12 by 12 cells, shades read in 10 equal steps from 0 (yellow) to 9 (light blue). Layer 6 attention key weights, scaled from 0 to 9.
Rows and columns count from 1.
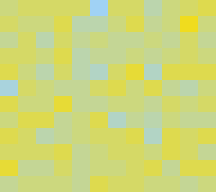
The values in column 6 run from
2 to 9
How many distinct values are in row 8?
5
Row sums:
46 44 53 48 45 51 44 51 42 40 41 47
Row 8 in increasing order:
2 2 2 4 4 4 5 5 5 5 6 7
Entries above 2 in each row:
11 9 12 11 7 10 10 9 8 10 8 11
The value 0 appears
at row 2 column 11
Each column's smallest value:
1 2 2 1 3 2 2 1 2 2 0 2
